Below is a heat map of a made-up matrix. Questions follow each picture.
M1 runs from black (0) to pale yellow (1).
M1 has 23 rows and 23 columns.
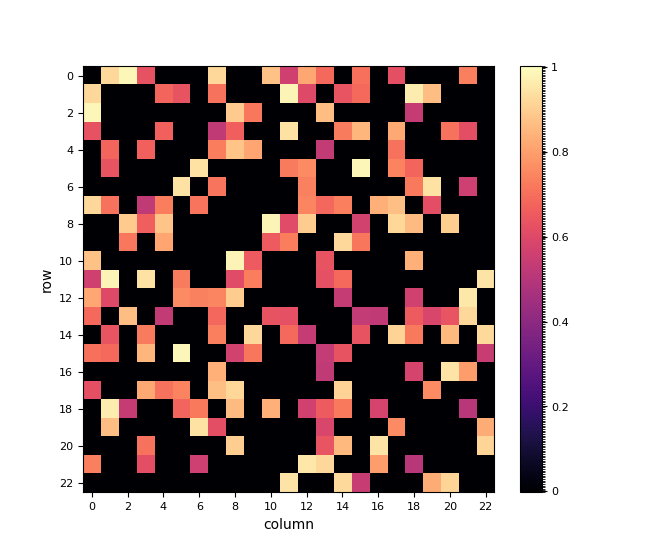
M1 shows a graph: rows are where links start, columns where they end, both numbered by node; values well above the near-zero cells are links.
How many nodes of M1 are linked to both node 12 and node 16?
3
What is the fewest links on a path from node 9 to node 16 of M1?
3
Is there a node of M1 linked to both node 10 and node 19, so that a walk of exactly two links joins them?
yes
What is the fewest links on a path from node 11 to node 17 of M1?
2
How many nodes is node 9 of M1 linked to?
6
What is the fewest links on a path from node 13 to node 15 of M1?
1
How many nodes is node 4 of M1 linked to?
7
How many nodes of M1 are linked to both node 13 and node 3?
7
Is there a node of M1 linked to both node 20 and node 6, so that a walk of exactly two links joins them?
no
